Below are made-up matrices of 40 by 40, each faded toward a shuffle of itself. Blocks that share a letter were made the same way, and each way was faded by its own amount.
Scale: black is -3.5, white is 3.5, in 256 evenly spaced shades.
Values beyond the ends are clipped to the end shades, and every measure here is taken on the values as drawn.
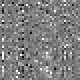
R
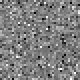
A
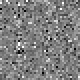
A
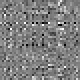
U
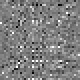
R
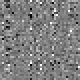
R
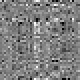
U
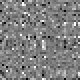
R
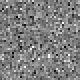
A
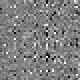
R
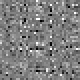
R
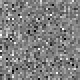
A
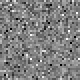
A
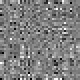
U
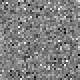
A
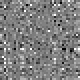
R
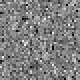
A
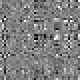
U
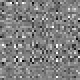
U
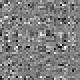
U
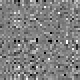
R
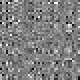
U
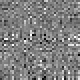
U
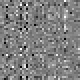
R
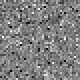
A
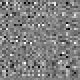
U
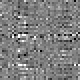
U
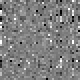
R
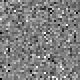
A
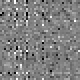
R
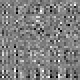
U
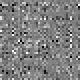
U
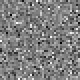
A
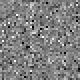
A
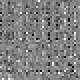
R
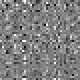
U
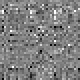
U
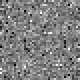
A
